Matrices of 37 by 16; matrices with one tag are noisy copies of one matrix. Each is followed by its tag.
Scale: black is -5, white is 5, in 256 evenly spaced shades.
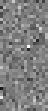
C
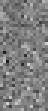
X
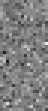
X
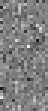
C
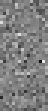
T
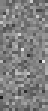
T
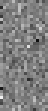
C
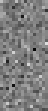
X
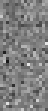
X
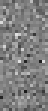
T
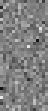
C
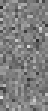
C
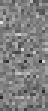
T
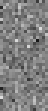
C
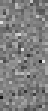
T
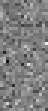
X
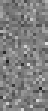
X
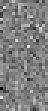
C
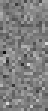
X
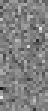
C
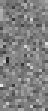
X
